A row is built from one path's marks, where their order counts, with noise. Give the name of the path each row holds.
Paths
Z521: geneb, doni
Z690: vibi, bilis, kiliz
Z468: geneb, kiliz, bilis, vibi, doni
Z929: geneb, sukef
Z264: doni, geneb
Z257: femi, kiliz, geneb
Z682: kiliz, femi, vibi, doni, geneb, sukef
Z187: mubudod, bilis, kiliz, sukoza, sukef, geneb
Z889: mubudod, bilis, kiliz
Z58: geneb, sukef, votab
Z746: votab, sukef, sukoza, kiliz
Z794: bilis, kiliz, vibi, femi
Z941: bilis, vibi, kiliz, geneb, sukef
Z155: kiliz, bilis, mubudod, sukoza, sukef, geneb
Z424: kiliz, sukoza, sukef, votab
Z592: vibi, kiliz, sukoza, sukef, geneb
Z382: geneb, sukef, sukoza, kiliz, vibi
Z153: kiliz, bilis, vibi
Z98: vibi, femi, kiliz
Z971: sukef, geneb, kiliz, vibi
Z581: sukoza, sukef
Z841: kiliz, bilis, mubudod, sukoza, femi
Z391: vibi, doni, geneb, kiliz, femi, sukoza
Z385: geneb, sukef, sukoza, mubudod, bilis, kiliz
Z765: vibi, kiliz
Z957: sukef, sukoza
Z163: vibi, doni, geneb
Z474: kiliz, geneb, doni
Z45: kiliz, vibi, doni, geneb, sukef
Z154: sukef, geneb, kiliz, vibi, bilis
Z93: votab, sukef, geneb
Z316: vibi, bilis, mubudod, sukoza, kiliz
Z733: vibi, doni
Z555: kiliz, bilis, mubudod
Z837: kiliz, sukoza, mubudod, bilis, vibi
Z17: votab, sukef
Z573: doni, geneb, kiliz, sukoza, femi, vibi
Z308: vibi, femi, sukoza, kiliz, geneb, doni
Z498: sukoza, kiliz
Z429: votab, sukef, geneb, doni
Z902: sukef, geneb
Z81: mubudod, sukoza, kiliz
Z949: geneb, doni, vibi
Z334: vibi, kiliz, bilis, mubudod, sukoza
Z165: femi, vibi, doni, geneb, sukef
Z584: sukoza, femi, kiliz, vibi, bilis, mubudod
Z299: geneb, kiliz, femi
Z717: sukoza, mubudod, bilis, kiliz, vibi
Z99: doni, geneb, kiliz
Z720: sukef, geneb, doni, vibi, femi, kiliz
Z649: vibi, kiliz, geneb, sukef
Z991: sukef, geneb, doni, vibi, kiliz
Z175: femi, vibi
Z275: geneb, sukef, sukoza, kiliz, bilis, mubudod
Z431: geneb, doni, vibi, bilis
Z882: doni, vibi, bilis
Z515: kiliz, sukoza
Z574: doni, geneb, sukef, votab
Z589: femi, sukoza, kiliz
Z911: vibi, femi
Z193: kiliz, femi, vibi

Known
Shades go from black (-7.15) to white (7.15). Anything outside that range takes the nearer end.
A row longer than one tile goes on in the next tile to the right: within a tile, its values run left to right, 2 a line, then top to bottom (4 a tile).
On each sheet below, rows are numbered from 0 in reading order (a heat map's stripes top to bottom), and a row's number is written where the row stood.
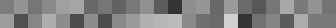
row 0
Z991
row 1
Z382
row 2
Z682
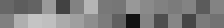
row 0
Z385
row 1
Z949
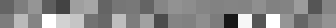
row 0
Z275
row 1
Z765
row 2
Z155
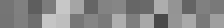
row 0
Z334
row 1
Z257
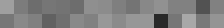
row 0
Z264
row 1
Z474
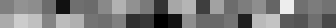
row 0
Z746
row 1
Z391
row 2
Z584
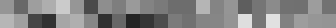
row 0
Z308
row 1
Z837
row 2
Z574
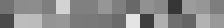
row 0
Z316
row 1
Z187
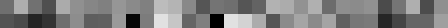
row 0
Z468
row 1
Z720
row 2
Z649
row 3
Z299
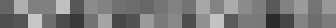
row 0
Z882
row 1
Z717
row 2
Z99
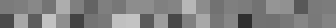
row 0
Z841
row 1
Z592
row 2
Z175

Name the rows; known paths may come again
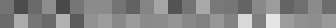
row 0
Z889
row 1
Z929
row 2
Z58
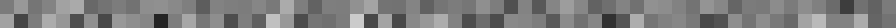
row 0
Z991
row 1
Z474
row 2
Z841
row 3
Z424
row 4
Z521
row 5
Z163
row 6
Z589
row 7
Z957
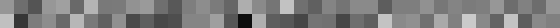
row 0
Z165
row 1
Z515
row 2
Z431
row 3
Z555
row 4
Z81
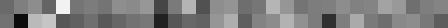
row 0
Z584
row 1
Z299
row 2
Z98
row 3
Z911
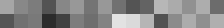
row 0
Z99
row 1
Z649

